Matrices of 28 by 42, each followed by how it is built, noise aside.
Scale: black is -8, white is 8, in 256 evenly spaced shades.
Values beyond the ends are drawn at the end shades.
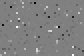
sparse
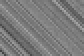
Toeplitz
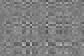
low rank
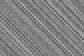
Toeplitz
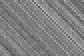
Toeplitz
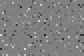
sparse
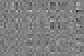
low rank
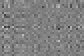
low rank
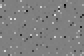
sparse
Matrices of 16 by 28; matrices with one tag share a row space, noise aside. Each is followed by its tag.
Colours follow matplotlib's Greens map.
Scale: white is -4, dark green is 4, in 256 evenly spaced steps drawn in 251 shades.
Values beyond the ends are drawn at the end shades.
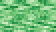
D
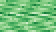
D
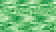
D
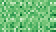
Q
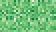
Q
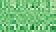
Q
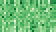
Q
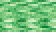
D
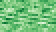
D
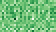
Q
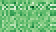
Q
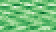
D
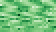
D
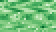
D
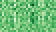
Q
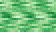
D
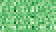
Q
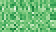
Q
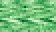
D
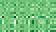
Q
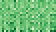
Q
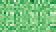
Q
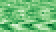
D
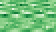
D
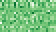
Q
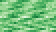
D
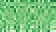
Q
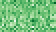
Q
